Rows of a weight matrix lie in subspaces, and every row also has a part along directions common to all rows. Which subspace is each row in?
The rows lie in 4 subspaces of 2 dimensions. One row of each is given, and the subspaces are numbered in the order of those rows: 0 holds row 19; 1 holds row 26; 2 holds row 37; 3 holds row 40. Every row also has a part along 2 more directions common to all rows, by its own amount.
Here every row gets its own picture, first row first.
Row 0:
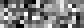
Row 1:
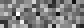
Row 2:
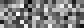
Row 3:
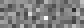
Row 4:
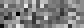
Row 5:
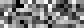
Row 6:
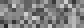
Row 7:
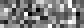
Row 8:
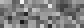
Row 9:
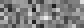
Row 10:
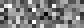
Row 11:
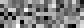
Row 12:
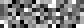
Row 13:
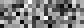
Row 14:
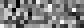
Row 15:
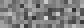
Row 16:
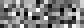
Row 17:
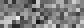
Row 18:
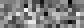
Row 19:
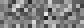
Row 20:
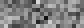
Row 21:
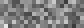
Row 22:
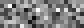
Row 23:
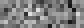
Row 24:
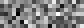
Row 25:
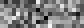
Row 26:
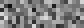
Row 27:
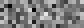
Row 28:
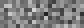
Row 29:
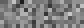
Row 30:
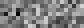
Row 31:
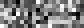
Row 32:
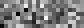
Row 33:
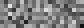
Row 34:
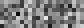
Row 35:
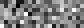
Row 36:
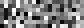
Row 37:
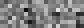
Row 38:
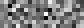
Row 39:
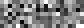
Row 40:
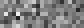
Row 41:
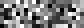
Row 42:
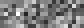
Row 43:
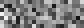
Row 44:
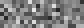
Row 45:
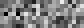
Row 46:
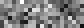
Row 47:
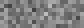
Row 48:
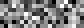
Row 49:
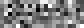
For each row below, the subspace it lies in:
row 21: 2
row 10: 1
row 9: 1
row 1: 3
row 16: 1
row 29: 0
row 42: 3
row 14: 0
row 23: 2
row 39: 2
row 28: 1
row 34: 0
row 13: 0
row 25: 3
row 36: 0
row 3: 1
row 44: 1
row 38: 0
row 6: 2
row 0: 3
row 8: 0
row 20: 3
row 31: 3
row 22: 2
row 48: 2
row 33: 0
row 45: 3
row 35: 0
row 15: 1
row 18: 2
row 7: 2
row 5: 0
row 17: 3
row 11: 1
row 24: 3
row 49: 2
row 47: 1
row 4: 2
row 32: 2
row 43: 1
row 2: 0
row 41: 2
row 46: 0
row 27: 1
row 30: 3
